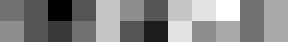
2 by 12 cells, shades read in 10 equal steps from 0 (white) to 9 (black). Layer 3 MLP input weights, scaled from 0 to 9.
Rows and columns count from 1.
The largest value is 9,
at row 1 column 3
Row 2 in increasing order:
1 2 3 3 4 4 5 5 6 6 7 8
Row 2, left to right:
4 6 7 5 2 6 8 1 4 3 5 3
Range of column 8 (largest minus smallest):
1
